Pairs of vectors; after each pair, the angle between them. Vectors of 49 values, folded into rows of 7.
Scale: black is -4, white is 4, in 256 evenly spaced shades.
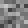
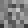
orthogonal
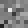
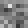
partly opposed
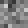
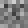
partly opposed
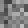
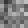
nearly parallel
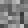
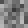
partly opposed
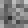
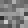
orthogonal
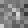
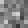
partly aligned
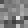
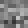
nearly parallel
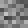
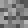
nearly parallel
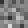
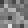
nearly parallel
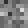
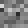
orthogonal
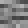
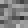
nearly parallel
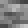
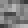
nearly parallel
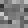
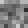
partly aligned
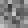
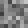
orthogonal
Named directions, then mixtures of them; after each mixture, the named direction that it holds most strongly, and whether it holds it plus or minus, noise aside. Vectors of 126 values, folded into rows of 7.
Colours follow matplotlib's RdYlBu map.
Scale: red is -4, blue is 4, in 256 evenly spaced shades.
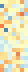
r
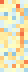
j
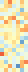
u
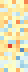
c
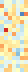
r, minus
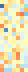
r, plus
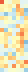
j, plus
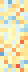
u, minus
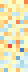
c, plus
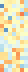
r, plus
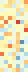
c, plus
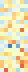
c, minus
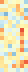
j, plus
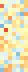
r, minus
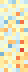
c, minus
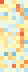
j, plus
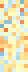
r, minus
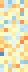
u, minus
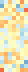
j, minus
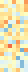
c, plus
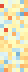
r, minus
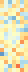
u, minus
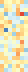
r, plus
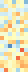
c, minus
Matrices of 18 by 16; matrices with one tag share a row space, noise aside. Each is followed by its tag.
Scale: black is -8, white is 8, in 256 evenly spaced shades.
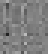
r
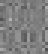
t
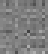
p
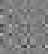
t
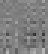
p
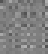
t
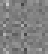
r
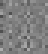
t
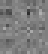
p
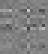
p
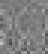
t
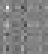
r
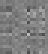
p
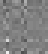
r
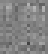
p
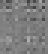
p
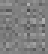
p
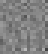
t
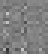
r
